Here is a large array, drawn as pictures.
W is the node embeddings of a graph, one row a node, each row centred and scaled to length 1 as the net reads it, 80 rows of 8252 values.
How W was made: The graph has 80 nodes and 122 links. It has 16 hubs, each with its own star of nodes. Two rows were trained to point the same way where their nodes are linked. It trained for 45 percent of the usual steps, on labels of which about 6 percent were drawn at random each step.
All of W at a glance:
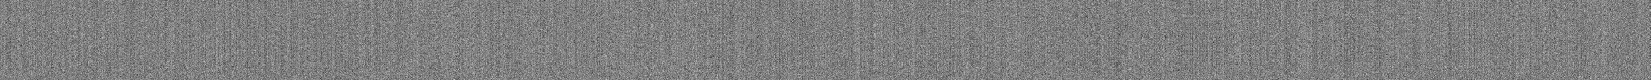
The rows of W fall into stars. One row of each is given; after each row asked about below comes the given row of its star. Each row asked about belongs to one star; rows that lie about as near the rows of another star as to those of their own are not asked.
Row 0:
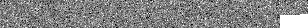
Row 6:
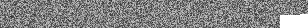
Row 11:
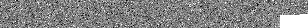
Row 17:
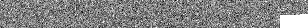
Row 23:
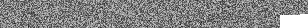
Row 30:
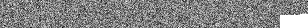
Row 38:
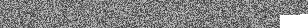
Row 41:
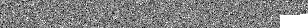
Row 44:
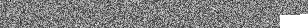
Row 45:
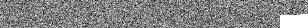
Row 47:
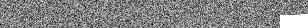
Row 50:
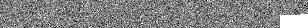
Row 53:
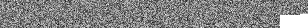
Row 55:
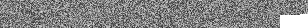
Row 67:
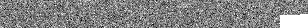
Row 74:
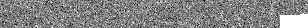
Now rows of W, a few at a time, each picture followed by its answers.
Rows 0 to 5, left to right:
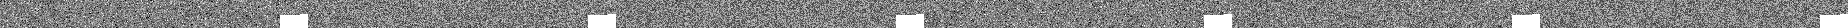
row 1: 74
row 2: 47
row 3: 74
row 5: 41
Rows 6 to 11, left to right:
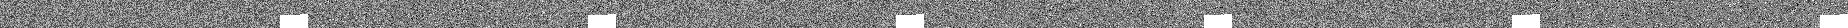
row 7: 67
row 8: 53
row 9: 44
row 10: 23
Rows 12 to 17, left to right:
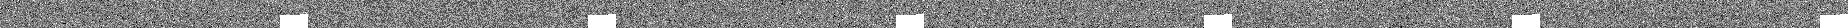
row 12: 44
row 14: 6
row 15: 6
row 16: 74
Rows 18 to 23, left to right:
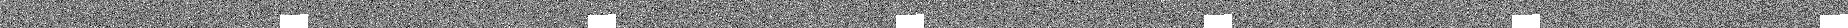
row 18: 50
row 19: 47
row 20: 0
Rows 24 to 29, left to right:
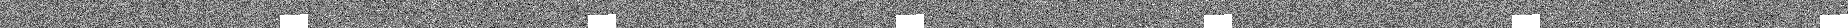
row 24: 44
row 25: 50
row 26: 41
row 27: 45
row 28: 67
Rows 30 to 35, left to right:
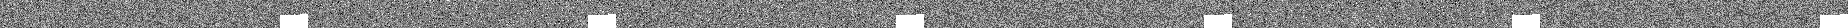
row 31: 0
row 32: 67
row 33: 44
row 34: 50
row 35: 0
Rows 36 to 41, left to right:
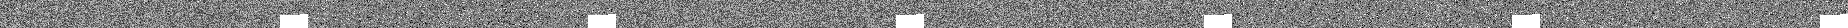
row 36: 45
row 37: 45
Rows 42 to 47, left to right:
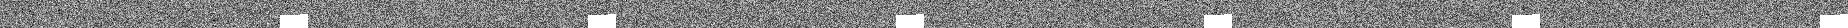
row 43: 30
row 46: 55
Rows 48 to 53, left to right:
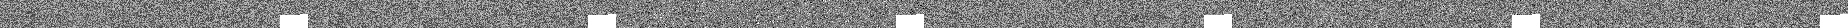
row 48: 11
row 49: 0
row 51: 45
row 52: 53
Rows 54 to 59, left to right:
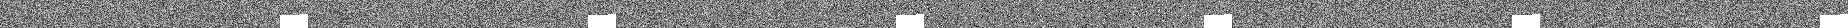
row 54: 45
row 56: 55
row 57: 67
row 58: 53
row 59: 38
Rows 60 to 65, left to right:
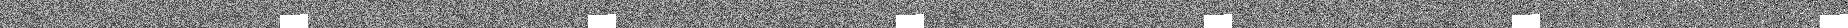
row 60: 17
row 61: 41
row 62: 74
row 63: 74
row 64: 30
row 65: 11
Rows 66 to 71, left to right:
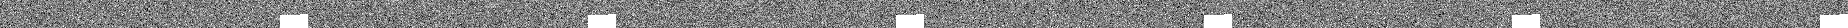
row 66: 67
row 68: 50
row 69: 53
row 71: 30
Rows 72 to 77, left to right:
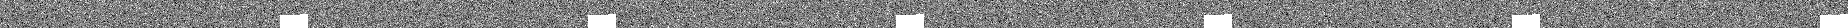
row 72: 11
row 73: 38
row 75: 50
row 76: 41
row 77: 0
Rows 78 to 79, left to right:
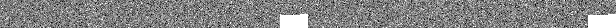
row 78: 47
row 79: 53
